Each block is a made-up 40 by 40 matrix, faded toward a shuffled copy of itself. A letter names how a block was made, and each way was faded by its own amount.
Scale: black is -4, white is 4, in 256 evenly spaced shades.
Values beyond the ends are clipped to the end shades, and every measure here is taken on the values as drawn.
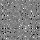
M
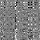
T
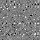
M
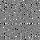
M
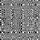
T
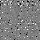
M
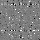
M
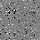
M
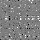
M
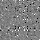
M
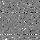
M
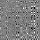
T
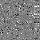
M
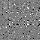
M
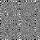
T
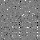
M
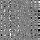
T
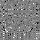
M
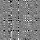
T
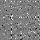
M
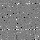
M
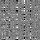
T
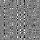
T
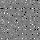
M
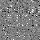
M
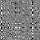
T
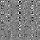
T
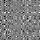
T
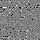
M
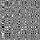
T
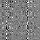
T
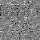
M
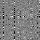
T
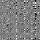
T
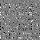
M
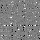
M
